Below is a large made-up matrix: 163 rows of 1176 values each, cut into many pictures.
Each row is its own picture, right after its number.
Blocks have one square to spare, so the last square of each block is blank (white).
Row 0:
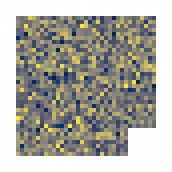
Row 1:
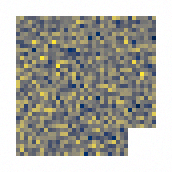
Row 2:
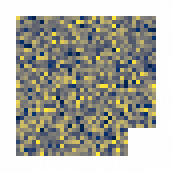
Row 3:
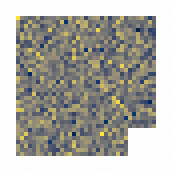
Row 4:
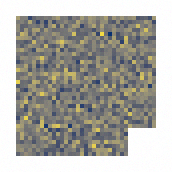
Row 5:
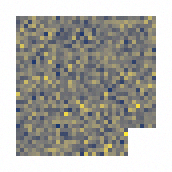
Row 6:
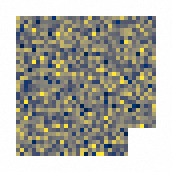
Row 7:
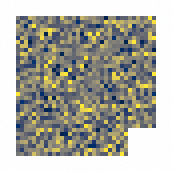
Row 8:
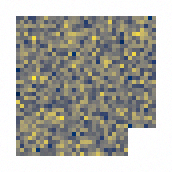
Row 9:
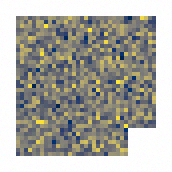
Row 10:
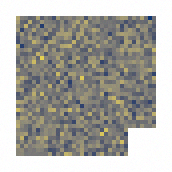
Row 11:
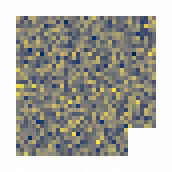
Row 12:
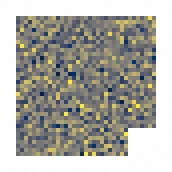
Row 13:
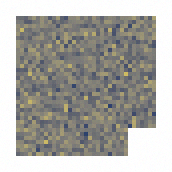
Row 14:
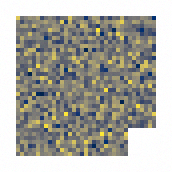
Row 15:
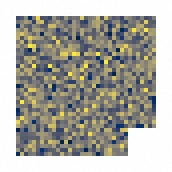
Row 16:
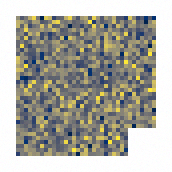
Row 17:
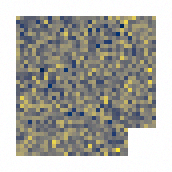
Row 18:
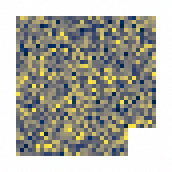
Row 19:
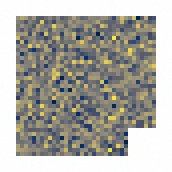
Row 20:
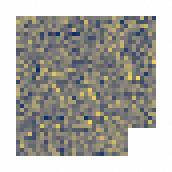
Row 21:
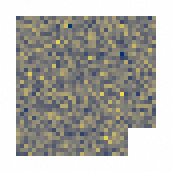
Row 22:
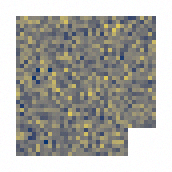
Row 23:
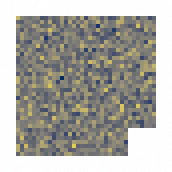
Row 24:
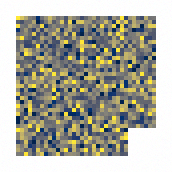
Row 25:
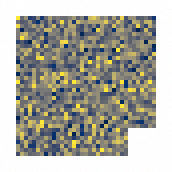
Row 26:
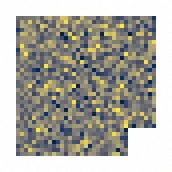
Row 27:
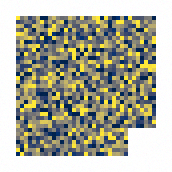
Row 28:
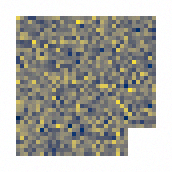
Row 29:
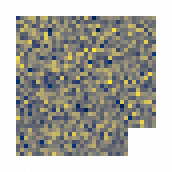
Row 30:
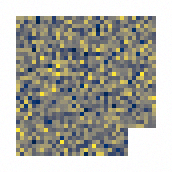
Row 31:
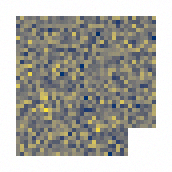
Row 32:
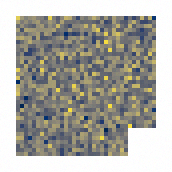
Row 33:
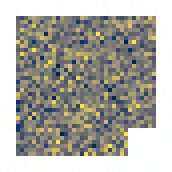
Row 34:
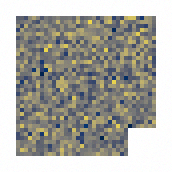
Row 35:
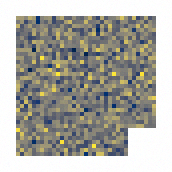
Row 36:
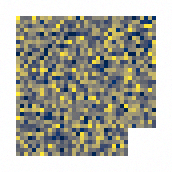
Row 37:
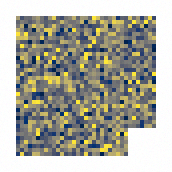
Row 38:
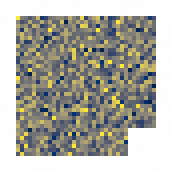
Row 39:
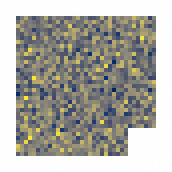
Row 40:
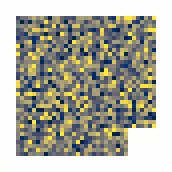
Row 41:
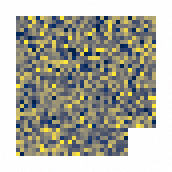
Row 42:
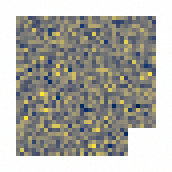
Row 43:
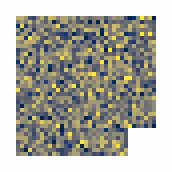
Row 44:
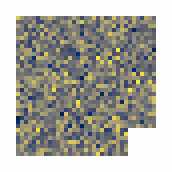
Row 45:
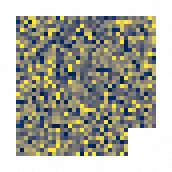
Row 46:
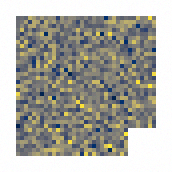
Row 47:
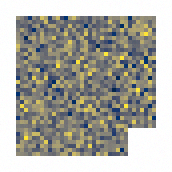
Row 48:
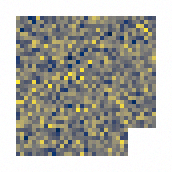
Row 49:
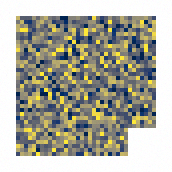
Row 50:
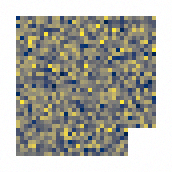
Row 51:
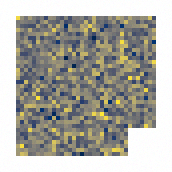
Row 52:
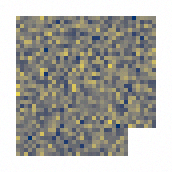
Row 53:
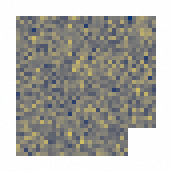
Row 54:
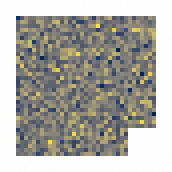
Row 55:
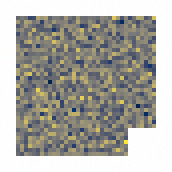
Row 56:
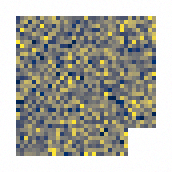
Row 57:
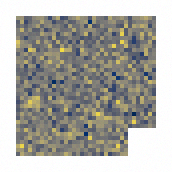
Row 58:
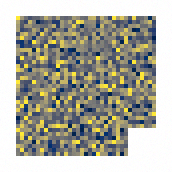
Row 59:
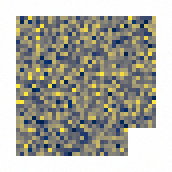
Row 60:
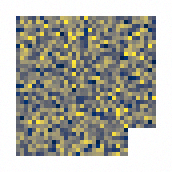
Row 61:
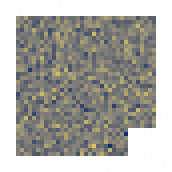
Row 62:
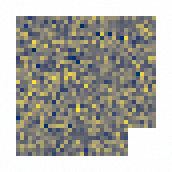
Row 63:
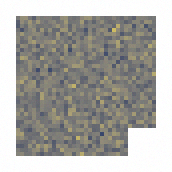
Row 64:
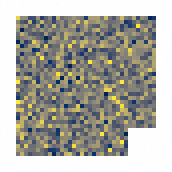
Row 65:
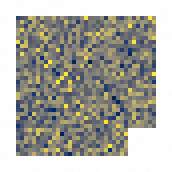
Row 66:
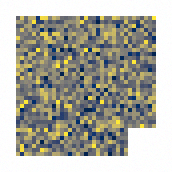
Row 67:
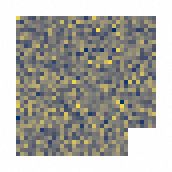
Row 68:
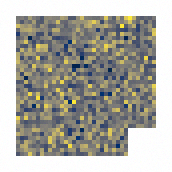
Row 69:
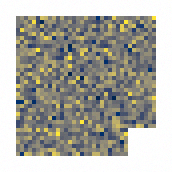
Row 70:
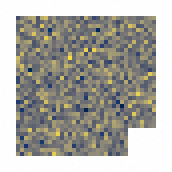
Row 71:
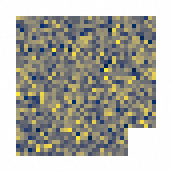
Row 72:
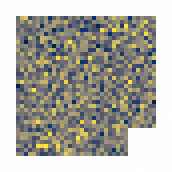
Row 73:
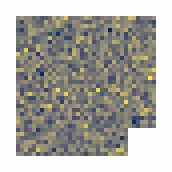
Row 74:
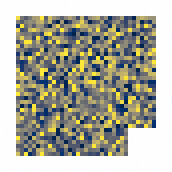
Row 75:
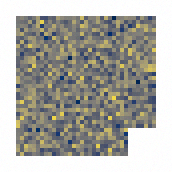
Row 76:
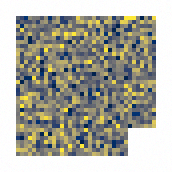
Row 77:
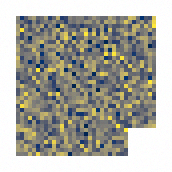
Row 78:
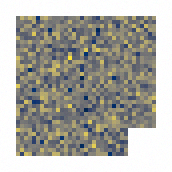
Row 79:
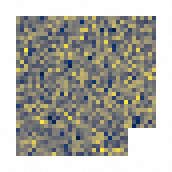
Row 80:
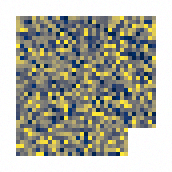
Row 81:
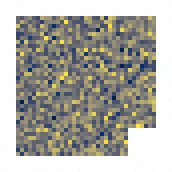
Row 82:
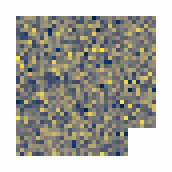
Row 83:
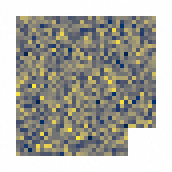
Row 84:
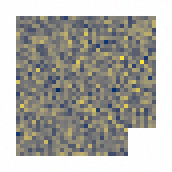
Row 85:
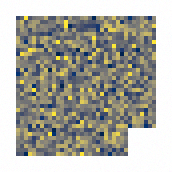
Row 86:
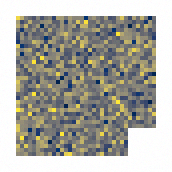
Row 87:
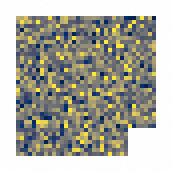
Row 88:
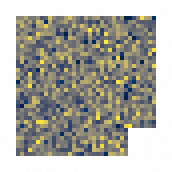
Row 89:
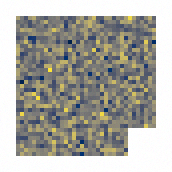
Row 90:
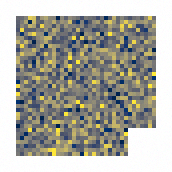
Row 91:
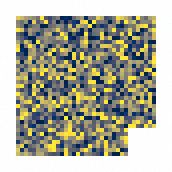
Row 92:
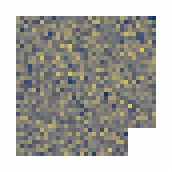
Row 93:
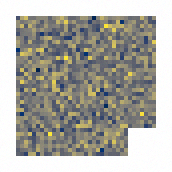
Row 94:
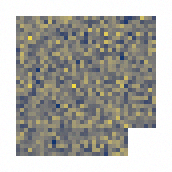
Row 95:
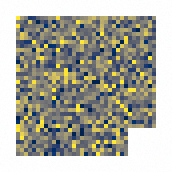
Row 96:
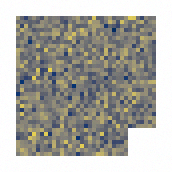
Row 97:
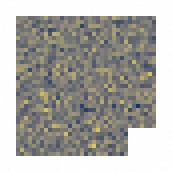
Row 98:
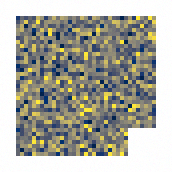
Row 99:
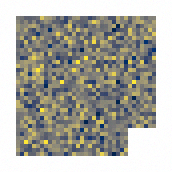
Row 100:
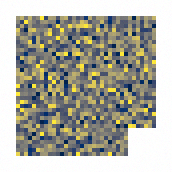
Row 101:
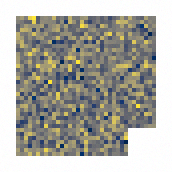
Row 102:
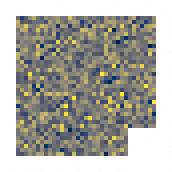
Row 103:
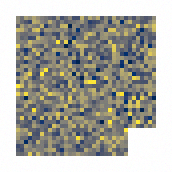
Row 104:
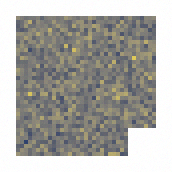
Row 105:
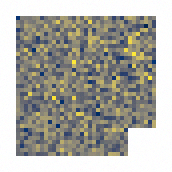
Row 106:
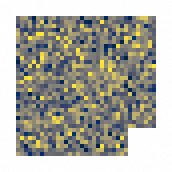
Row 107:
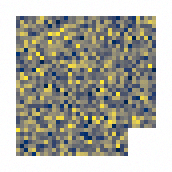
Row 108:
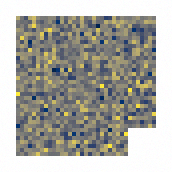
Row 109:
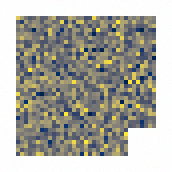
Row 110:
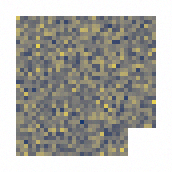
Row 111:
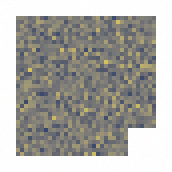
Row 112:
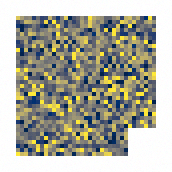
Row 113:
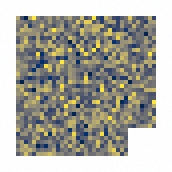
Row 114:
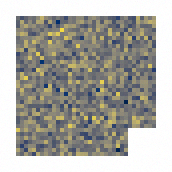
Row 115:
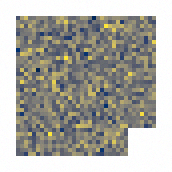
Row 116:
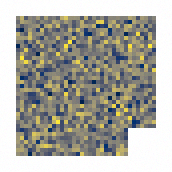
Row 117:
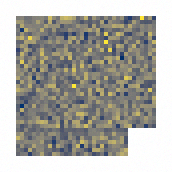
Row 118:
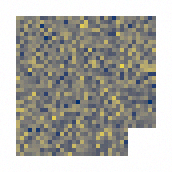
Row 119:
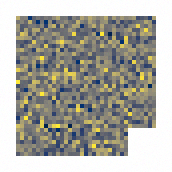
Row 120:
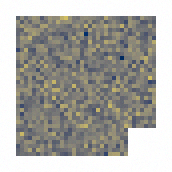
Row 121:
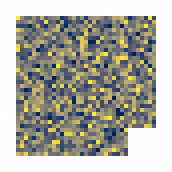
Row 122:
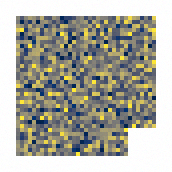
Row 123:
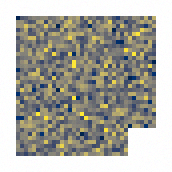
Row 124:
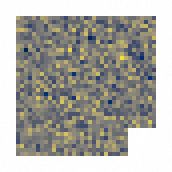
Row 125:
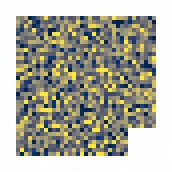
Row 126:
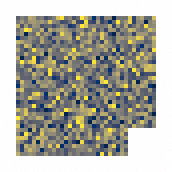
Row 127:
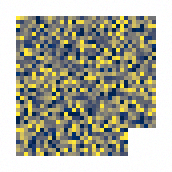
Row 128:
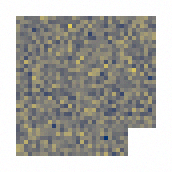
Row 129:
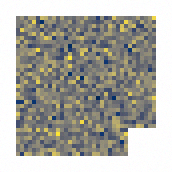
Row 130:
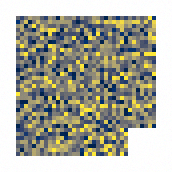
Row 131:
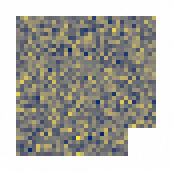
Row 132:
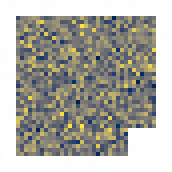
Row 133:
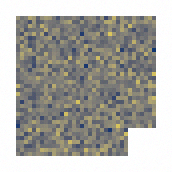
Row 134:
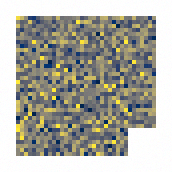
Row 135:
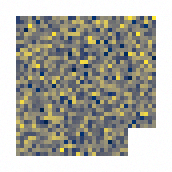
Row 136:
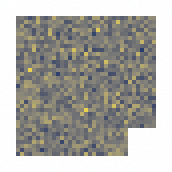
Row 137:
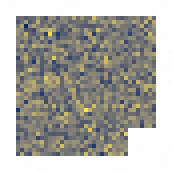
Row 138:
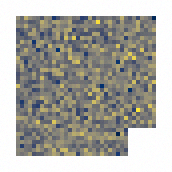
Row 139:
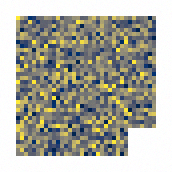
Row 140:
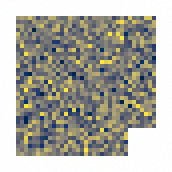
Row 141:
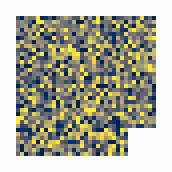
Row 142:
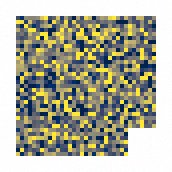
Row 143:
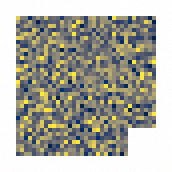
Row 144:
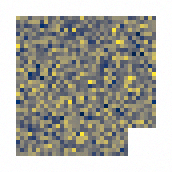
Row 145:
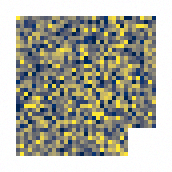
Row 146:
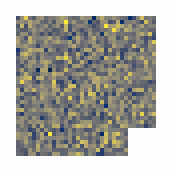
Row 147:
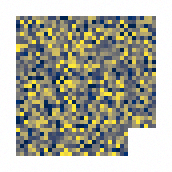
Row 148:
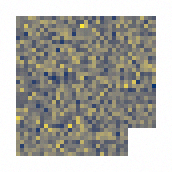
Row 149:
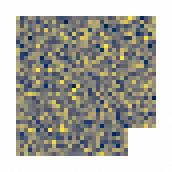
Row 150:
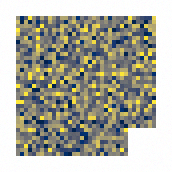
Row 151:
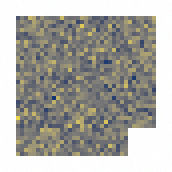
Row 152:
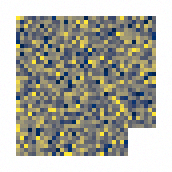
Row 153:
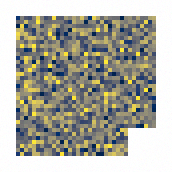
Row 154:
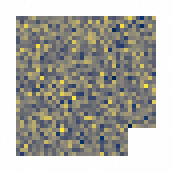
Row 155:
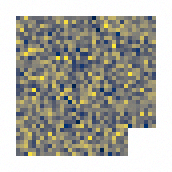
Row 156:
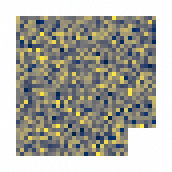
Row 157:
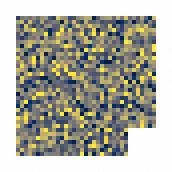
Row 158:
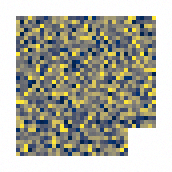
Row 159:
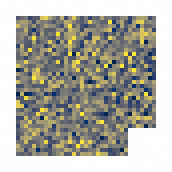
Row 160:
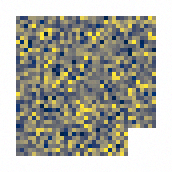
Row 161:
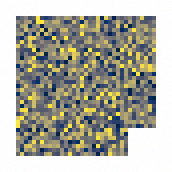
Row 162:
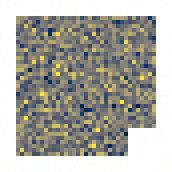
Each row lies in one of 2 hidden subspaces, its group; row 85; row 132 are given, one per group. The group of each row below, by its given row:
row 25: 132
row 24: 132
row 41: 132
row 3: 132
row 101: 132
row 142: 132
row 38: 132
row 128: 85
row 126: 132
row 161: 132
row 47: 85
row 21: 85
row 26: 85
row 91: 85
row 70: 132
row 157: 132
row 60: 85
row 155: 85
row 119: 132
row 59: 85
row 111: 132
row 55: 132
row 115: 85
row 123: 85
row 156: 132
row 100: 85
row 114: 85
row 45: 132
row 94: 85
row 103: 85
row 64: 132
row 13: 85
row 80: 85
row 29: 132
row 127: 132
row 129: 132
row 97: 132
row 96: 85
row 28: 132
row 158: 85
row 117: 85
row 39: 85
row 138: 132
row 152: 132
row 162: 132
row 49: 85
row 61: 132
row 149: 85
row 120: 85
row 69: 132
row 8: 85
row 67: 132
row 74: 85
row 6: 132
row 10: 132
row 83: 85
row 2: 132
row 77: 85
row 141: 132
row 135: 85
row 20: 85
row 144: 85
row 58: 132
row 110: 85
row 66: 132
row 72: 85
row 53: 85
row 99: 85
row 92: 132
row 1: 132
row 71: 85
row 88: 85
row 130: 132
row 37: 132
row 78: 132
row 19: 132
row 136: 132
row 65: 132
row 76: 85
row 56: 132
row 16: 85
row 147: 85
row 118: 132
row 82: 132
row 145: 85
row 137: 132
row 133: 132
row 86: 132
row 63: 85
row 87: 85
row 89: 85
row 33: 132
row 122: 85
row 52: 85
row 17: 85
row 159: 85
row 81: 132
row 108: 132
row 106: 85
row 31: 132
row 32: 85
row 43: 85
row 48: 132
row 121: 85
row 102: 85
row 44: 132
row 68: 85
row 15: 132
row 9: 85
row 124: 85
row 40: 85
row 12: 132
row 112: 85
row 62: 132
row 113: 85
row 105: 85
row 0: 132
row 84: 85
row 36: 85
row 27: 132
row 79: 85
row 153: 132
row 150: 85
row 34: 85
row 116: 85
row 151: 132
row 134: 132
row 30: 132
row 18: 85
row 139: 132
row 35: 132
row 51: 85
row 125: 132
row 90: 132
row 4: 132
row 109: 132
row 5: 132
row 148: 132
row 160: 132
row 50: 132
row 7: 132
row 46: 132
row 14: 132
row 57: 85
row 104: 85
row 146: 85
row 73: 85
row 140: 132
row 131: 85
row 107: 85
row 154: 85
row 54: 132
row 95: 132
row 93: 85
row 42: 132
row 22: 85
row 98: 132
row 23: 132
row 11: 85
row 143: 132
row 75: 132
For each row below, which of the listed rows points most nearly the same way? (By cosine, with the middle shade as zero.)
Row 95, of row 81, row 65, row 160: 81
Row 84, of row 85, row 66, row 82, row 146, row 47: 47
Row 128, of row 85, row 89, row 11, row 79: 89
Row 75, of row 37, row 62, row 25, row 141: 141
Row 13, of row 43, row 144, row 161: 161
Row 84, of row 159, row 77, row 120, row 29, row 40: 77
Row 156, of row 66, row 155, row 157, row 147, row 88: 66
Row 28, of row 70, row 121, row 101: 121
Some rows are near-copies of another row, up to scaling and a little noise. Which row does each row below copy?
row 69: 129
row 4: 119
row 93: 115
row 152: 86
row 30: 35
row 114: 107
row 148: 0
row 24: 127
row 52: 74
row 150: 59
